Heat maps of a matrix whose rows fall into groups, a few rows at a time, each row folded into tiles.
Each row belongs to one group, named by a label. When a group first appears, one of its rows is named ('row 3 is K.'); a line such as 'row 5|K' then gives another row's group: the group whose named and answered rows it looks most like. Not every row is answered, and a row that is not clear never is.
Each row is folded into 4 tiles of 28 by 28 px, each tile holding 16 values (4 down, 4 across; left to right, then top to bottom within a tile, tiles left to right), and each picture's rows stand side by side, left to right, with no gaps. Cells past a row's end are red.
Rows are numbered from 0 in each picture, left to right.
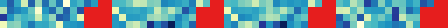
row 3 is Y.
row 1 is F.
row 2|F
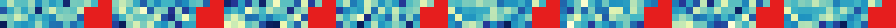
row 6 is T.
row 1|Y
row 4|F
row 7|F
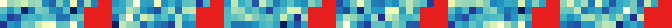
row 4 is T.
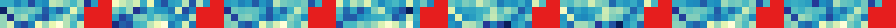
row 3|T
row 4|F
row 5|F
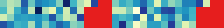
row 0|Y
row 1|Y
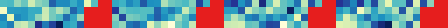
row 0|F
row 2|T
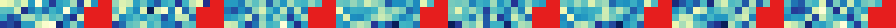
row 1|Y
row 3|F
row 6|T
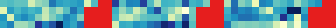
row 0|F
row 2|T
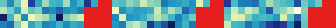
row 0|Y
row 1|F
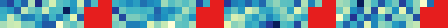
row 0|T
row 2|T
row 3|Y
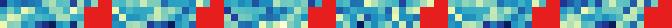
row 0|T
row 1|F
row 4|F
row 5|T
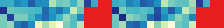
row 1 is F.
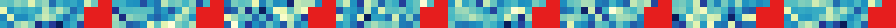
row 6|Y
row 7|F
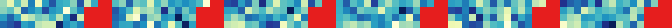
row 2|T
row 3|T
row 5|T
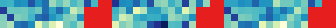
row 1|T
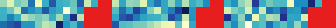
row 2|Y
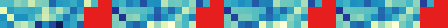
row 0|F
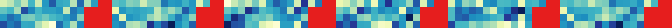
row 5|F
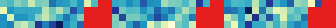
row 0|F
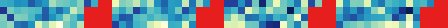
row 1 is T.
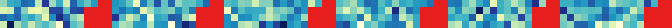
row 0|Y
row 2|F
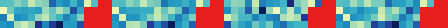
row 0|F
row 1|F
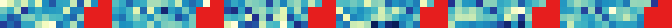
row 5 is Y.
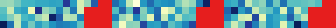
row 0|Y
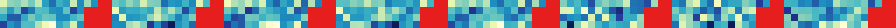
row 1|F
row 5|Y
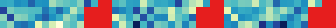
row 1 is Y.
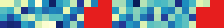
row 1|Y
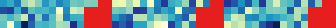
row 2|T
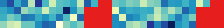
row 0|T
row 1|F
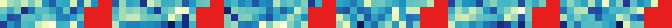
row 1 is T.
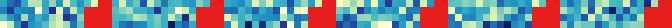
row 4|F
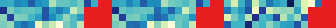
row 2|Y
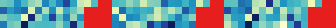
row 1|F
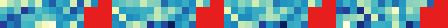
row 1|F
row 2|F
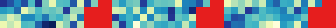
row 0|T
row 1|Y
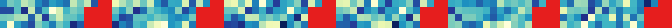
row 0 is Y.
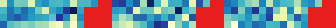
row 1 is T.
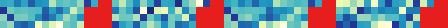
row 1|Y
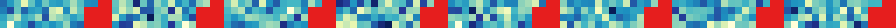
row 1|Y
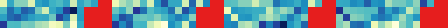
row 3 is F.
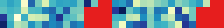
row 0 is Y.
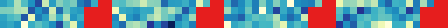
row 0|Y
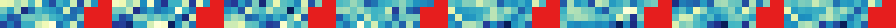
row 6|T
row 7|F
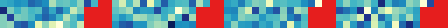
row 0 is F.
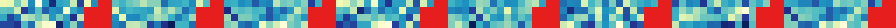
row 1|F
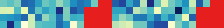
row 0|Y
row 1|T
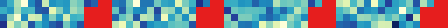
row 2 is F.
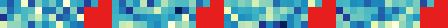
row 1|T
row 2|F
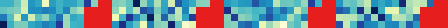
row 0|Y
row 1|Y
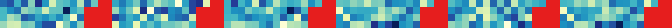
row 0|T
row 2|T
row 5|F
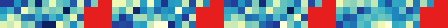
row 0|T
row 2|T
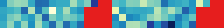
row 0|Y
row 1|F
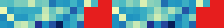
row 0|F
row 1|F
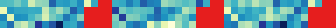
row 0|F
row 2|F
